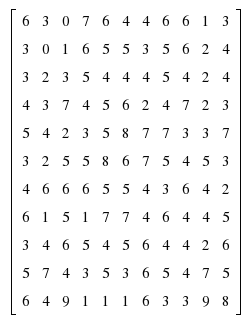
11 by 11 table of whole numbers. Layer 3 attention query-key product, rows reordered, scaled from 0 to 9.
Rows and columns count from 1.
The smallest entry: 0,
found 2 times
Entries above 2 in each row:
9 8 9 9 10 10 10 9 10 11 8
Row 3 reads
3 2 3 5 4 4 4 5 4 2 4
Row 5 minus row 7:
1 -2 -4 -3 0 3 3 4 -3 -1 5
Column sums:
48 36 48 46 55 54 53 53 51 41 50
